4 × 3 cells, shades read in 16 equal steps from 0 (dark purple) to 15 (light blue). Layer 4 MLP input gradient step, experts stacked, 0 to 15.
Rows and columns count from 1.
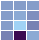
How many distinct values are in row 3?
3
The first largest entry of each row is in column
1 2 2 3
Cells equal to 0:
1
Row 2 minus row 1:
0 1 -1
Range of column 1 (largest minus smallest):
2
